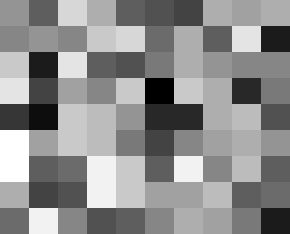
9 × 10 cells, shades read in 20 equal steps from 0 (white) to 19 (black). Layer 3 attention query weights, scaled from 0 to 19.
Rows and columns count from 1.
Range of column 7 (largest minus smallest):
15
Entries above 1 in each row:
10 10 10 10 10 9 7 9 9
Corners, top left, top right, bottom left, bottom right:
8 6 11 17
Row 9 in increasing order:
1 6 7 9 9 10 11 12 13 17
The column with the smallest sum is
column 1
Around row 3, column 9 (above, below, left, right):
2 16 8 9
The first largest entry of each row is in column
7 10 2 6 2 6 2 2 10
